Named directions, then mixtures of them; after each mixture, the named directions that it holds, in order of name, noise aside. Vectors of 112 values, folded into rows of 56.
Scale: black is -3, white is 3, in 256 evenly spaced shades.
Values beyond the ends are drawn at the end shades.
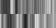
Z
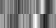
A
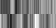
A, Z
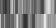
A, Z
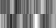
A, Z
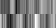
A, Z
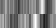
A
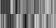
Z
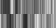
Z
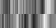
A, Z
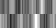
A, Z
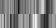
A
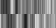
Z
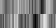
A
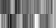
A, Z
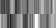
A, Z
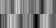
A, Z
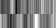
A, Z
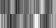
A, Z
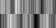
A, Z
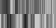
Z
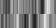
A, Z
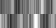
A, Z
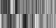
Z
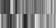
Z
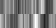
A
